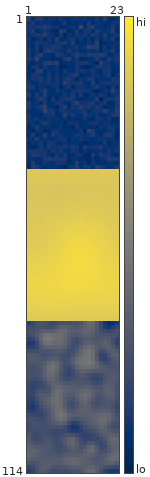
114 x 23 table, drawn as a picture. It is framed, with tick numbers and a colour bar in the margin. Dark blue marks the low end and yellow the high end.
It is made of 3 by 1 panels. Panel 1,1: very low, fine-grained, faint in contrast. Panel 2,1: very high, smooth, faint in contrast. Panel 3,1: low, blotchy.
